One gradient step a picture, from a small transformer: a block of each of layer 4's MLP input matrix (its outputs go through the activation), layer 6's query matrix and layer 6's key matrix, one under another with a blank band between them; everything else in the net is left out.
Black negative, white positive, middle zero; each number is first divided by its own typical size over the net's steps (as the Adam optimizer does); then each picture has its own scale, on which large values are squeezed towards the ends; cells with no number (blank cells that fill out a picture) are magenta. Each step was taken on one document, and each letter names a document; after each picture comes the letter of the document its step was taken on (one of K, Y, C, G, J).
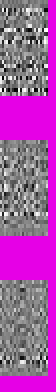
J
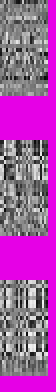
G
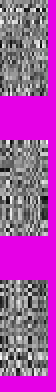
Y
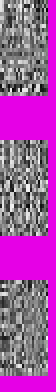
Y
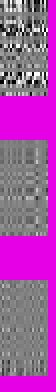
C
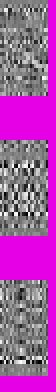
J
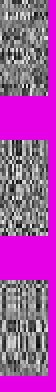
G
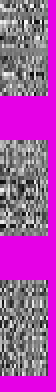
Y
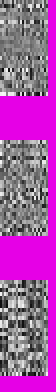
Y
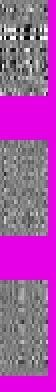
J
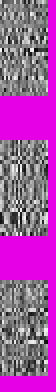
G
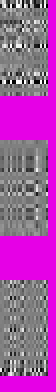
C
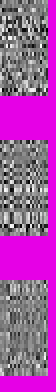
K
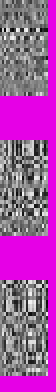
G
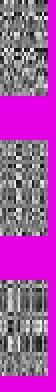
G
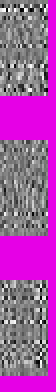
J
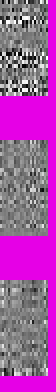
K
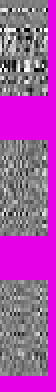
J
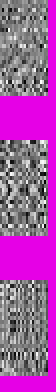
K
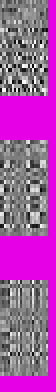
K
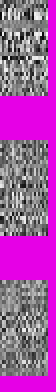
G
